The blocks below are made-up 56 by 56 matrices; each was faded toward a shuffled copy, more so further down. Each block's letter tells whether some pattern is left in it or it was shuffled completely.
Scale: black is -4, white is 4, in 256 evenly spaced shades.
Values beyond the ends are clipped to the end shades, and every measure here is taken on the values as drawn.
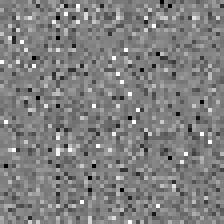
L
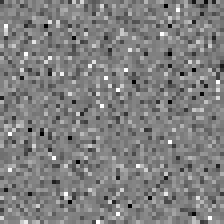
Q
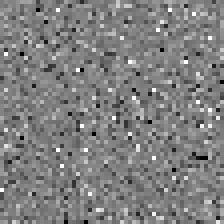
Q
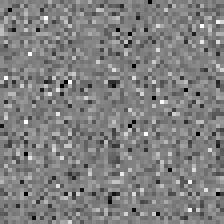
L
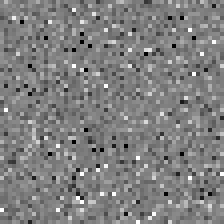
Q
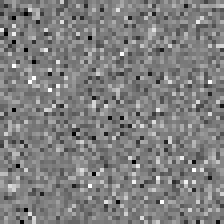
Q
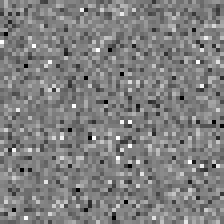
Q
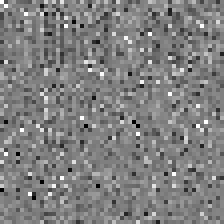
L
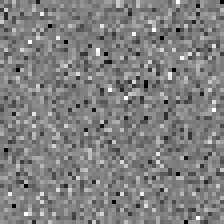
Q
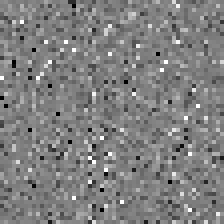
L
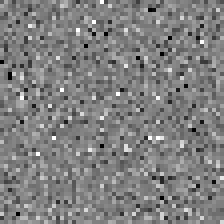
Q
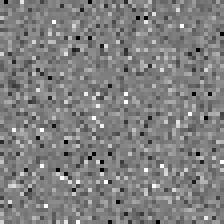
Q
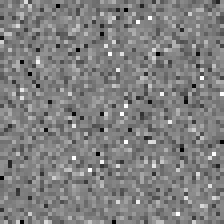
Q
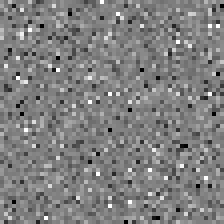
Q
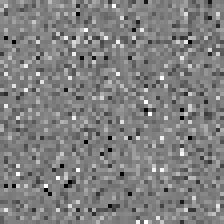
L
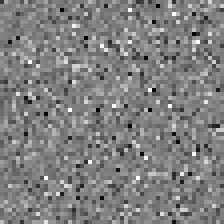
Q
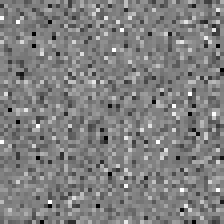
L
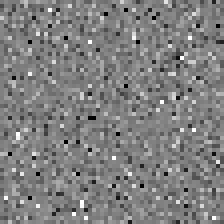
Q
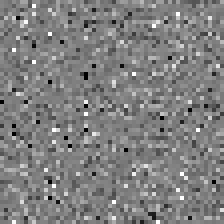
L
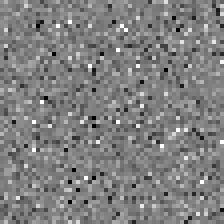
Q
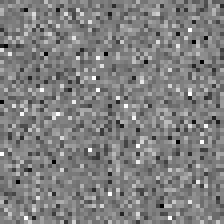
Q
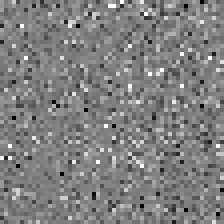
L
